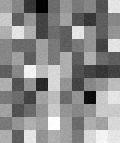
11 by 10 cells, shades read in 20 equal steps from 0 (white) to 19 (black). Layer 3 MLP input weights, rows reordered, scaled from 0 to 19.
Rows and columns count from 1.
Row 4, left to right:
9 11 11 7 10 12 10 8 14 2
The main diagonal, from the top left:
7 12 6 7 10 6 14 18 4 3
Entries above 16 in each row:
1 0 0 0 0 0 0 1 0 0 0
